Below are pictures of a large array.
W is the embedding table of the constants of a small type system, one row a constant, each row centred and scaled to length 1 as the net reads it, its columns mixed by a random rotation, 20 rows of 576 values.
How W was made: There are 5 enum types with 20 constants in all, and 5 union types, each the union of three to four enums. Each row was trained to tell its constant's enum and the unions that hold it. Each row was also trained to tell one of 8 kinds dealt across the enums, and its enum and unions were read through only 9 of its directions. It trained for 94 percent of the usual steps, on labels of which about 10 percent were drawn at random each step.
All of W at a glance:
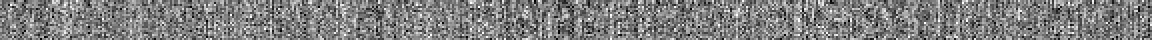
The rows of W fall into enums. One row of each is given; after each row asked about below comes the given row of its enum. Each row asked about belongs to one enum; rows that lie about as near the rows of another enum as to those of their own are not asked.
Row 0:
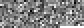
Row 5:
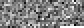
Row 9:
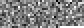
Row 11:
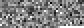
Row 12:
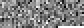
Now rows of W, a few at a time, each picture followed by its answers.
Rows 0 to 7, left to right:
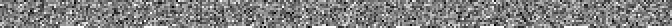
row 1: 0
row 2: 11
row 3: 0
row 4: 5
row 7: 5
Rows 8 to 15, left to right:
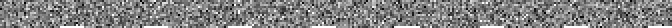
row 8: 5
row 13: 11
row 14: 0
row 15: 0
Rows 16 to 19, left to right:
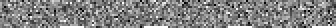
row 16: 11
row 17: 9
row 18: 12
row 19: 5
